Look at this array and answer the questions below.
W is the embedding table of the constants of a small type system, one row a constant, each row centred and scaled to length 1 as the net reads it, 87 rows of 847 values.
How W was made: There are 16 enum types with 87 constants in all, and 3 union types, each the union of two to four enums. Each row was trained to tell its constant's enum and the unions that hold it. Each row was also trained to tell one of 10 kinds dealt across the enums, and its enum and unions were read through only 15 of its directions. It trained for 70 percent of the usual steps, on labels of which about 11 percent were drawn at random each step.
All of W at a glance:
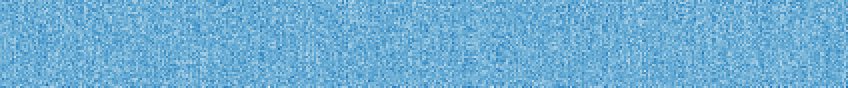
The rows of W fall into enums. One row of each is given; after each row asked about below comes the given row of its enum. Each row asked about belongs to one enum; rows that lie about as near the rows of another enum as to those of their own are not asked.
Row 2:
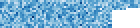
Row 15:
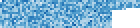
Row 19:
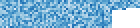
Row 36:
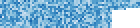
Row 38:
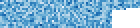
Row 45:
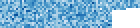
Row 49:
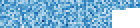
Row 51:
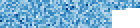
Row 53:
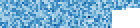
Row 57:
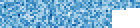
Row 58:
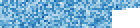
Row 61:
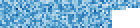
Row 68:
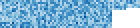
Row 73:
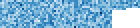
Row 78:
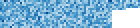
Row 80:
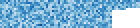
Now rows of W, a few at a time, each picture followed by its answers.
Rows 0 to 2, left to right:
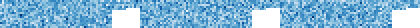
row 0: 73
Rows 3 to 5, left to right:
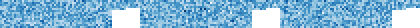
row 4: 80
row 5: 15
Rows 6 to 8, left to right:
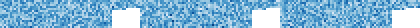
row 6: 19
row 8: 58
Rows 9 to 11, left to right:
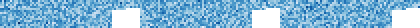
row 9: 53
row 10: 58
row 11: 80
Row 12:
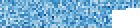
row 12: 73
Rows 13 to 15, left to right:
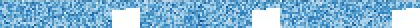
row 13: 49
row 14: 80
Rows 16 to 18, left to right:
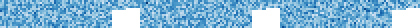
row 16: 53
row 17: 57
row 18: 80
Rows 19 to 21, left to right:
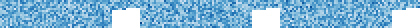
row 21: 57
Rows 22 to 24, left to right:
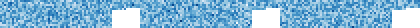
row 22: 19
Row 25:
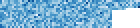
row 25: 51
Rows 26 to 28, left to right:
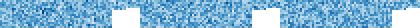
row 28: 19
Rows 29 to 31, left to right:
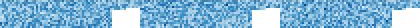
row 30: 15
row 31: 51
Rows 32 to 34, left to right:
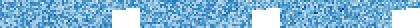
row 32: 49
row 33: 45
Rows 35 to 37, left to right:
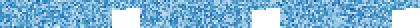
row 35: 49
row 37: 15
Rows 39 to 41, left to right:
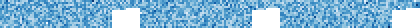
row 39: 49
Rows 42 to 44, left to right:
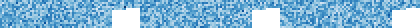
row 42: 57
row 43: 49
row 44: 15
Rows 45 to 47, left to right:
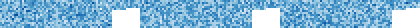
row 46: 49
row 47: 53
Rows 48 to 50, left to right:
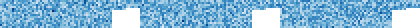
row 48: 53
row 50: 15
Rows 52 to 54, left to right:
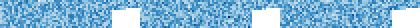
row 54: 61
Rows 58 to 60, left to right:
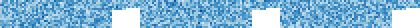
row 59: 80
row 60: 53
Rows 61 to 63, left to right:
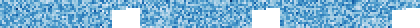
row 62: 36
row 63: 15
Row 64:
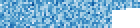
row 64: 51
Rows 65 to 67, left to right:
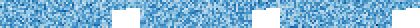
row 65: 36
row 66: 19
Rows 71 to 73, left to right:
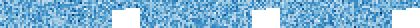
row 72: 36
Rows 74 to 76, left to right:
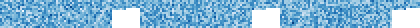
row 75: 53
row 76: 36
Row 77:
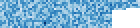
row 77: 19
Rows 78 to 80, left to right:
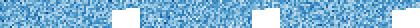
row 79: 73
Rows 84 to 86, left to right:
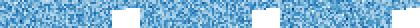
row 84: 61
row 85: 19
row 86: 36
